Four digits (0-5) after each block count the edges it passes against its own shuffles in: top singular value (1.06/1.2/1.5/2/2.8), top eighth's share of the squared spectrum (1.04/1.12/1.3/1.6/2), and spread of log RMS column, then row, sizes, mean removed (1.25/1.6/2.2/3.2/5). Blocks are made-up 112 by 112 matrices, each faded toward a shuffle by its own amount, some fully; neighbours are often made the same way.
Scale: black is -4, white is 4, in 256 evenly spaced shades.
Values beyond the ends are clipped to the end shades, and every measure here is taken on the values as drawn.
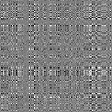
5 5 4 4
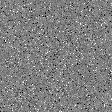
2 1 0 0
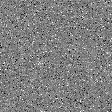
2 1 0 0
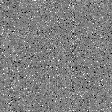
3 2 1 1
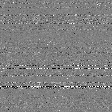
4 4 0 4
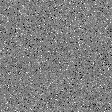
0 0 0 0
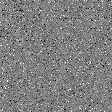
1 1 0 1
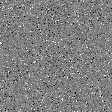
0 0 0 0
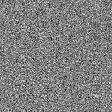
3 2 1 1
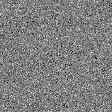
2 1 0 0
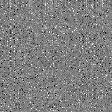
4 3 2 1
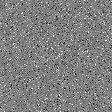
2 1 0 0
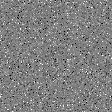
3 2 0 0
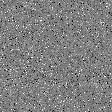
1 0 0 0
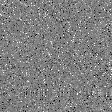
3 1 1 0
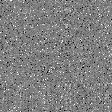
3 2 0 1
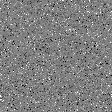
0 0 0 0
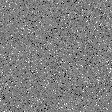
0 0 0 0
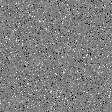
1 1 0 0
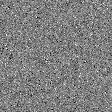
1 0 0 0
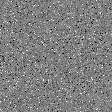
0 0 0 0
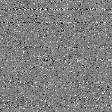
2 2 0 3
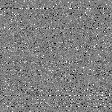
2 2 0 3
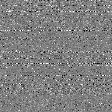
2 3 0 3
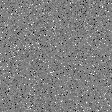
0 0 0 0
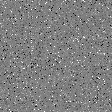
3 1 0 0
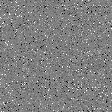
3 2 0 0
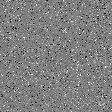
2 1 0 0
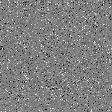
3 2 0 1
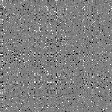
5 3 2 2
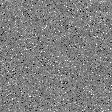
2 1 0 0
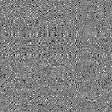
5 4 3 3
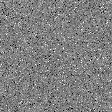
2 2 0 0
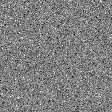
0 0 0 0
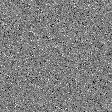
0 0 0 0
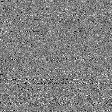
2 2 0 3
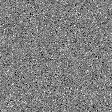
0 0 0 1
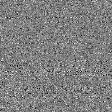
1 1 0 3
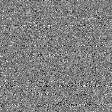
1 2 0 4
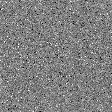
0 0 0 1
